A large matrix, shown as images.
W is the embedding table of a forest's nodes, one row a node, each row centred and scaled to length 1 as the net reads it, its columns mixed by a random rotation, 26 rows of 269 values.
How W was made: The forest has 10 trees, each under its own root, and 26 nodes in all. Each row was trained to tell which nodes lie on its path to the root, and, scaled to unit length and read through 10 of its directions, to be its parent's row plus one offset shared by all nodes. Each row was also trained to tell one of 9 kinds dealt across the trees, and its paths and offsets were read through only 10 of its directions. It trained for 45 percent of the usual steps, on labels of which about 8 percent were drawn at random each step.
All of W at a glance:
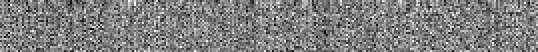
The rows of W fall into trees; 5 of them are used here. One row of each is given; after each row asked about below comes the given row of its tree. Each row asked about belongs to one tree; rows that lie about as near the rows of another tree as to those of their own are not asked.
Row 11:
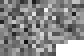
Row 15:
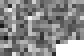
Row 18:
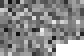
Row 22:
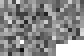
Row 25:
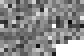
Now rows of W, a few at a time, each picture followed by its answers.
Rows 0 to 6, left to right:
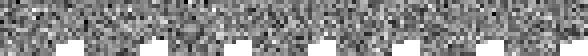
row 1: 22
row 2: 25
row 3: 22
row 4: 25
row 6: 18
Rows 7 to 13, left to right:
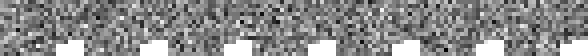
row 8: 11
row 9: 22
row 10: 15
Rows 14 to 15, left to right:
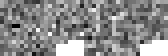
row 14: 11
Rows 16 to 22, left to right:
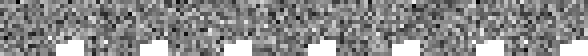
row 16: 25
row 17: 22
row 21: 11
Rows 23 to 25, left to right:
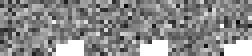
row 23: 18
